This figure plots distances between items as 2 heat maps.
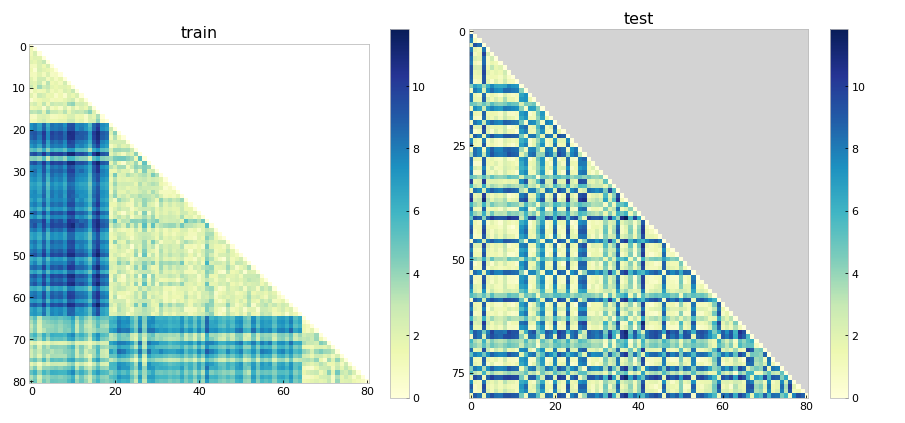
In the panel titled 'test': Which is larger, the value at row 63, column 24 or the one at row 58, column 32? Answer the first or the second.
the first
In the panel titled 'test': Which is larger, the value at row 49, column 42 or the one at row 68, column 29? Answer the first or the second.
the second
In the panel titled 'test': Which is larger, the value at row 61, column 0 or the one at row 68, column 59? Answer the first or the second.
the first
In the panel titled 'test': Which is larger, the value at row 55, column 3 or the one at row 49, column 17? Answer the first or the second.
the first
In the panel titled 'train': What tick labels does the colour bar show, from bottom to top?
0, 2, 4, 6, 8, 10
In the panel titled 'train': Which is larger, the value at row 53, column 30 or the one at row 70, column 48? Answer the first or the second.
the second
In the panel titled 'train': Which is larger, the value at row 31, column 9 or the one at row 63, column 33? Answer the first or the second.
the first
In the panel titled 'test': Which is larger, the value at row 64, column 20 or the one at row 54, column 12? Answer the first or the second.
the first
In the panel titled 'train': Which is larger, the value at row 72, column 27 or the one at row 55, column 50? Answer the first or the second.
the first
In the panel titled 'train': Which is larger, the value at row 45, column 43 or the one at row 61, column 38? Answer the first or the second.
the first
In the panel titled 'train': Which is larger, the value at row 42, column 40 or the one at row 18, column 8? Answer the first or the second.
the first
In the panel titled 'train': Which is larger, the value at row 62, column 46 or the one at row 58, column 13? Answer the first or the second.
the second
